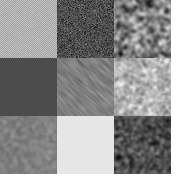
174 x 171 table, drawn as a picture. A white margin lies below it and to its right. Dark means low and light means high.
The table splits into 3 rows of 3 panels. Panel 1,1: high, checkered. Panel 1,2: low, fine-grained. Panel 1,3: middling, blotchy, strong in contrast. Panel 2,1: low, flat. Panel 2,2: middling, slanting down to the right, faint in contrast. Panel 2,3: high, blotchy. Panel 3,1: middling, blotchy, faint in contrast. Panel 3,2: very high, flat. Panel 3,3: low, blotchy.
